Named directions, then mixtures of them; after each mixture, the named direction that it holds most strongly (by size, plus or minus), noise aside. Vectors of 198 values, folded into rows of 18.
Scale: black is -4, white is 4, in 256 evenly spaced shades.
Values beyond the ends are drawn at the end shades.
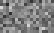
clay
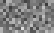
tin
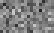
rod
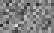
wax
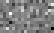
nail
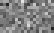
clay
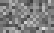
clay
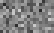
rod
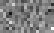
nail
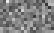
tin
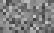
tin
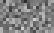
tin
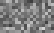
clay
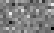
nail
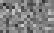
rod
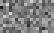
clay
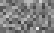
tin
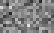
clay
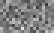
tin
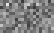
wax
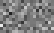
wax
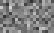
clay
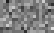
nail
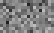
rod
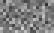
tin
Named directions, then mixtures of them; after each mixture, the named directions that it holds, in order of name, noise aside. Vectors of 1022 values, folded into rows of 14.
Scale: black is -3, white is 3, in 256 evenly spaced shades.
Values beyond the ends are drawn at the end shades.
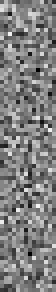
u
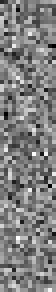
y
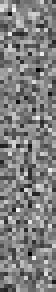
u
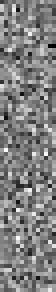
u, y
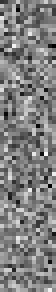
y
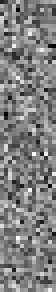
y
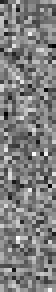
y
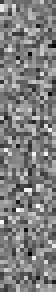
u, y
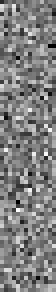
u, y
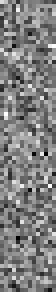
y
